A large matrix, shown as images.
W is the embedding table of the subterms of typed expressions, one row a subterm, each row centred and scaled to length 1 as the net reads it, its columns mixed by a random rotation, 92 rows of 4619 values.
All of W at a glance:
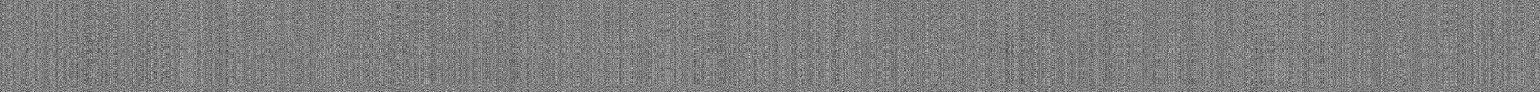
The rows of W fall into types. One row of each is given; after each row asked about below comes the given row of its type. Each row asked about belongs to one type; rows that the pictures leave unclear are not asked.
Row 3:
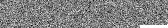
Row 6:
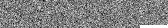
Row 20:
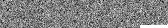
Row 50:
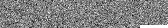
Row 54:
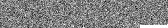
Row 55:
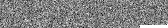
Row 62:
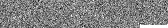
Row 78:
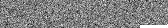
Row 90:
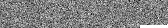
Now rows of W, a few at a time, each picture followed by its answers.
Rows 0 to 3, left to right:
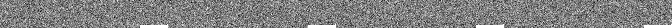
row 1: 3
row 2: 50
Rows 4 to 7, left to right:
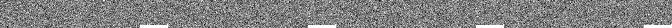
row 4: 62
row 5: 6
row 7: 3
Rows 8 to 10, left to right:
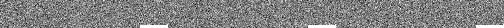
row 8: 62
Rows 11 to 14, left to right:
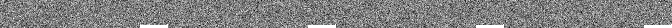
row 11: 62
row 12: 3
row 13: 78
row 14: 20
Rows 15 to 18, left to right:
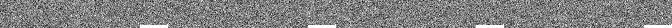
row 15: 62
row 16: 6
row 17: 3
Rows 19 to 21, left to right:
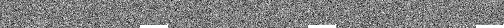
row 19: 55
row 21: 90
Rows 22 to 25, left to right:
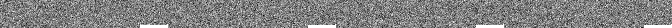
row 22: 62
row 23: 90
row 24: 55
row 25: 50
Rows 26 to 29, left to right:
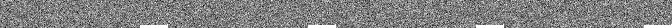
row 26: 20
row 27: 62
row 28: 90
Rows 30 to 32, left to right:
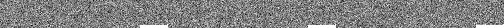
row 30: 3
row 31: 55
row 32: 62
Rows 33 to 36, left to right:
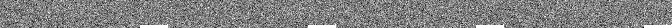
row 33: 50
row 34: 20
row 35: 90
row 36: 50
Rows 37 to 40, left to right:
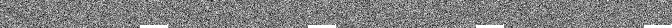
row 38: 6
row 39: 90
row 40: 62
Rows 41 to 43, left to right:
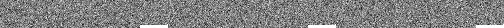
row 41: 50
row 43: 54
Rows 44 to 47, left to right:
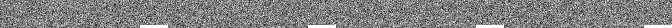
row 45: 50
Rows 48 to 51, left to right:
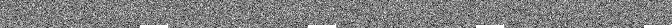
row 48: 20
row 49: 20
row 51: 50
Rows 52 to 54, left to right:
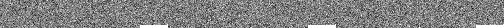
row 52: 54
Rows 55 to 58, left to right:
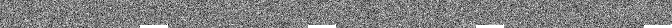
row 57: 54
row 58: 20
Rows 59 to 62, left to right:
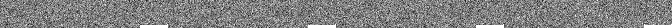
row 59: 78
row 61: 78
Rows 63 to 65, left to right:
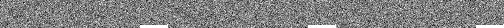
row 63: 78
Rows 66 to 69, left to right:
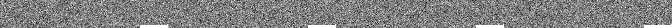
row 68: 3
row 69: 54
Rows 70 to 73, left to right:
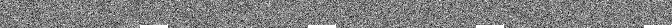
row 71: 20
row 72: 78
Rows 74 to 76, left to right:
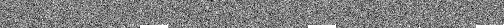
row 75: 6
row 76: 54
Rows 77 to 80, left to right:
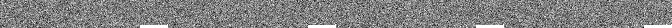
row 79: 90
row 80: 50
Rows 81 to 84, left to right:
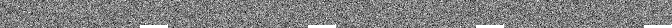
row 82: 20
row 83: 90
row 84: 6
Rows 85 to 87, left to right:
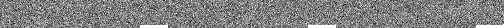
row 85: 55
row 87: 20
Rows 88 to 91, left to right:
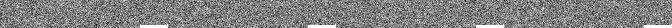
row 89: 3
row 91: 3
